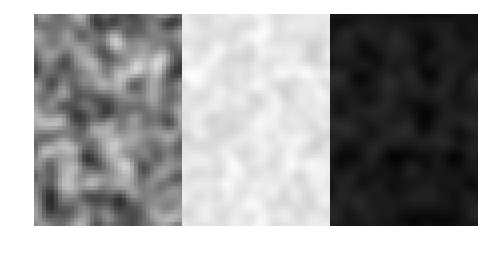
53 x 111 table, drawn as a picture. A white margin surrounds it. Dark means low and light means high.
It is made of 1 by 3 panels. Panel 1,1: middling, blotchy, strong in contrast. Panel 1,2: very high, blotchy, faint in contrast. Panel 1,3: very low, blotchy, faint in contrast.
